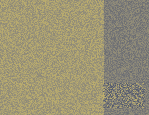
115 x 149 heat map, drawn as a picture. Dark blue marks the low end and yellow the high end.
The bottom right is the roughest part. No regular stripes run through it. An odd patch, rougher than its surroundings, sits in the bottom right. Overall the values sit about 60% of the way up the scale. A vertical seam about 70% of the way across splits the table, and the left part is higher.
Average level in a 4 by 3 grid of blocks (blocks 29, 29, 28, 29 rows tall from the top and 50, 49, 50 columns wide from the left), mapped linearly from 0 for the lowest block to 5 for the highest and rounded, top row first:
5 5 0 | 5 5 0 | 5 5 0 | 5 5 0
